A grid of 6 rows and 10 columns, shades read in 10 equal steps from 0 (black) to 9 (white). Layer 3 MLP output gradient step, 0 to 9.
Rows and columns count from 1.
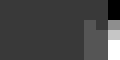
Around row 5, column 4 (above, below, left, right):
2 2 2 2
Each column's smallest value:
2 2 2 2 2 2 2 2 2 0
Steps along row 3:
same same same same same same up down up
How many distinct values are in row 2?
2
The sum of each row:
18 18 24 27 29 29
